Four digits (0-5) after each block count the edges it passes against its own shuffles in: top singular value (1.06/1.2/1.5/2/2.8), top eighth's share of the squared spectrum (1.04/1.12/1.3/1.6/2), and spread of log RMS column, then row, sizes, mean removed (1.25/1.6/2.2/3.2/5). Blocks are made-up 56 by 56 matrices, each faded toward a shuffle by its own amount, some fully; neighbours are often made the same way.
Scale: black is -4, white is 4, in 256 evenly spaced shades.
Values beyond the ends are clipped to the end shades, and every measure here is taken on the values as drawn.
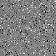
3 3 1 1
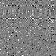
4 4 1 2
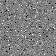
2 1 0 0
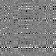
5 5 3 3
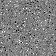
0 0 0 0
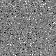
2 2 0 1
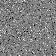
0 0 0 0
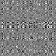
4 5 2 3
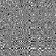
4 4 2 2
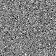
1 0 0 0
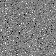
0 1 0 0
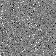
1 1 1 0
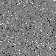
1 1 0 0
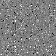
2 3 1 0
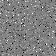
0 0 0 0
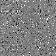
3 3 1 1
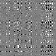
4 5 3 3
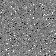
1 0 0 0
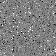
2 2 1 0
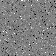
0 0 0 0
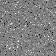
1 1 0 0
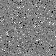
1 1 0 0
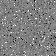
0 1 0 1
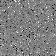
1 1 0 0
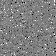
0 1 0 0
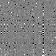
4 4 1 1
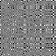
5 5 3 3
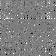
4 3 1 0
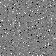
2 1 0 0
